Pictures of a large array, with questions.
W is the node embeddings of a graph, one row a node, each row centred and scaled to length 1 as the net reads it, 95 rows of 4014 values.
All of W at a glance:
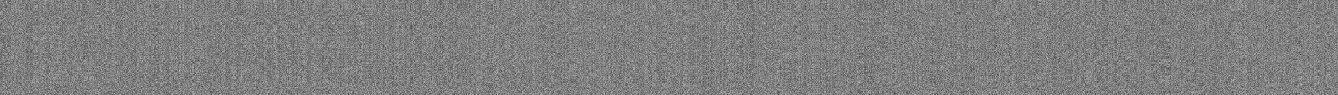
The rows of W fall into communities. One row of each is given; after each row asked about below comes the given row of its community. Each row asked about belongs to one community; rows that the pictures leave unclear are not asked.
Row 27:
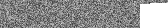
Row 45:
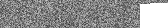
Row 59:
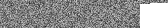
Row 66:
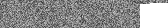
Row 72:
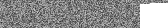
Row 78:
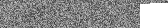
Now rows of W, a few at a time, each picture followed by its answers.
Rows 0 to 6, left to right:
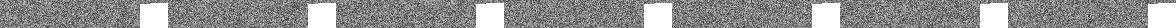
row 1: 45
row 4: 27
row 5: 72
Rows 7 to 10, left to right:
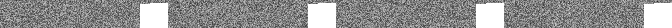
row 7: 78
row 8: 59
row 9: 72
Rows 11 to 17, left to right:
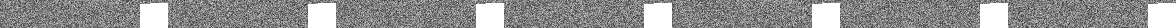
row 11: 27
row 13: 66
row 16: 78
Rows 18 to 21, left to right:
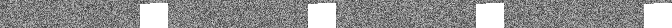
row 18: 66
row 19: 66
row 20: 45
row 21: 66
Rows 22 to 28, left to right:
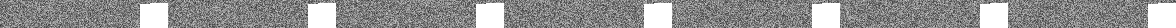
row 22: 45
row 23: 45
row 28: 78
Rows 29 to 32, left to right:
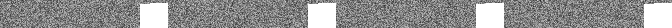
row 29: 78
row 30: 45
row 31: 78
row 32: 72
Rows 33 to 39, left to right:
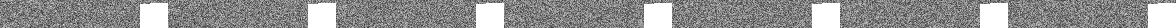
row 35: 78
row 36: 45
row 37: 72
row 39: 66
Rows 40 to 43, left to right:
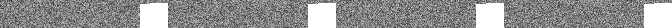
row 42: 45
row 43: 27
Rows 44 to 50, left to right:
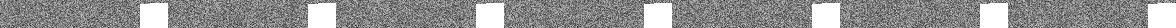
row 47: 45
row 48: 72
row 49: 78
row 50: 66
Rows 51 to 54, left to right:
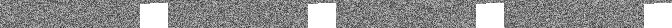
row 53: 27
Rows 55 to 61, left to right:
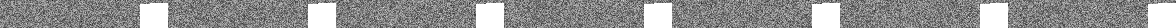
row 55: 72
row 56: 27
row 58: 27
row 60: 78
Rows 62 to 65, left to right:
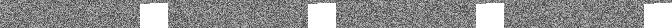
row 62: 72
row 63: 72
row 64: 78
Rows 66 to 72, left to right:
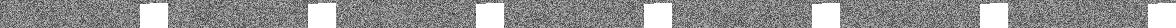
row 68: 72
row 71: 66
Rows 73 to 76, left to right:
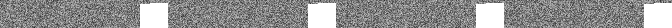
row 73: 78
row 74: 72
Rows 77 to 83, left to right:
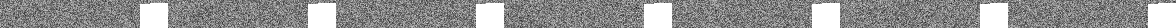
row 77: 78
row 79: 72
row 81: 72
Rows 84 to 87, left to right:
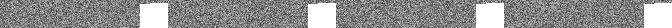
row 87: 45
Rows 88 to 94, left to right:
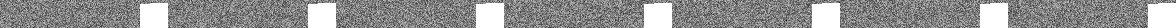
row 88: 45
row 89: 66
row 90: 78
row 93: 27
